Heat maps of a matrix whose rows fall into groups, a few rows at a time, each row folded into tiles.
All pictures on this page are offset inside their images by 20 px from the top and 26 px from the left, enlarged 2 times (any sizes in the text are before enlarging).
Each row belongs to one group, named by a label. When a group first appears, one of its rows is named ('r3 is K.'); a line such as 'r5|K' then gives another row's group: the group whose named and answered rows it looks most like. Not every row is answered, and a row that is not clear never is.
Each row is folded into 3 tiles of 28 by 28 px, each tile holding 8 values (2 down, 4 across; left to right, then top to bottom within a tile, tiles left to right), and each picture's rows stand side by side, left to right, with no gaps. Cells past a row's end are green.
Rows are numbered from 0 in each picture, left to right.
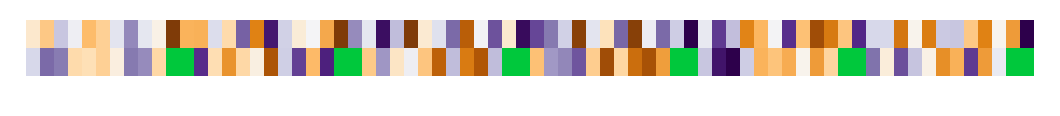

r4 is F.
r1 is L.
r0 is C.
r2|F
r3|F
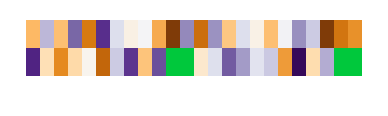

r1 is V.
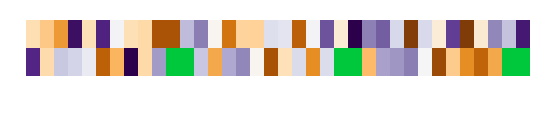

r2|F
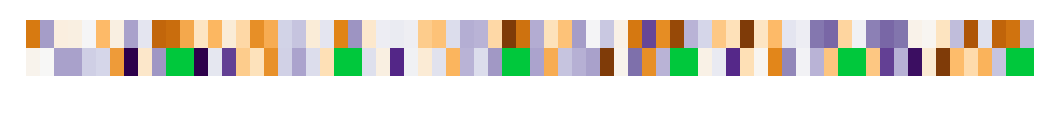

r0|V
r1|C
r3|L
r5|F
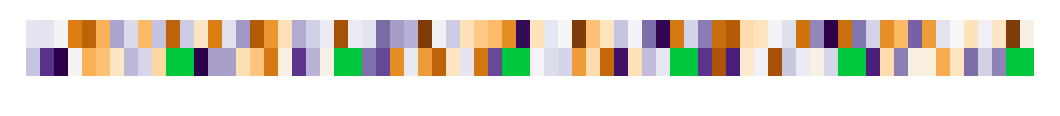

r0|C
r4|L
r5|L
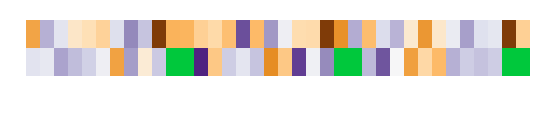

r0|V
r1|L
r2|C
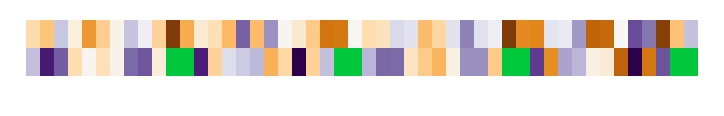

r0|C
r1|L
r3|V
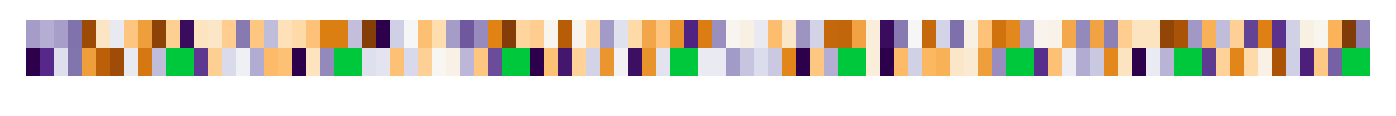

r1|L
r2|V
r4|V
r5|F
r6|L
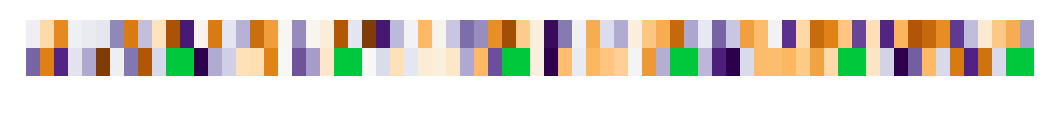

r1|C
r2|V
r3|F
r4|F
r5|V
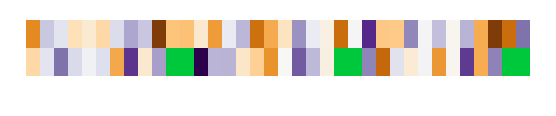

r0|V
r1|C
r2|L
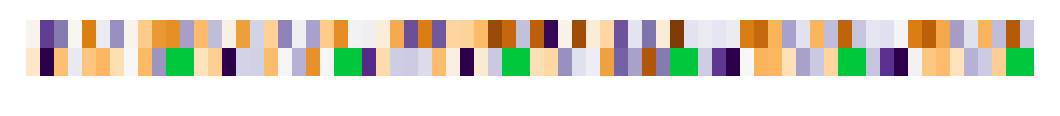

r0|F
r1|V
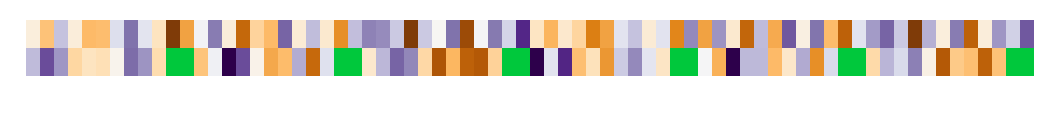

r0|C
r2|F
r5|F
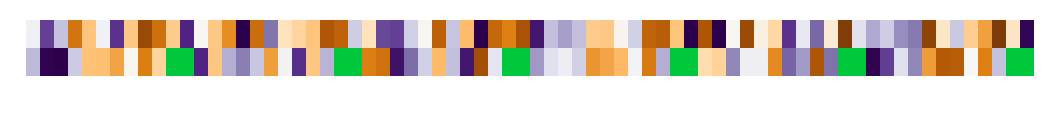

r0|F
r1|L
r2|V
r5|F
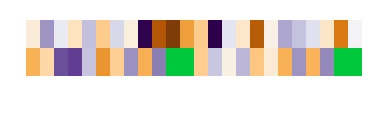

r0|V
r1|V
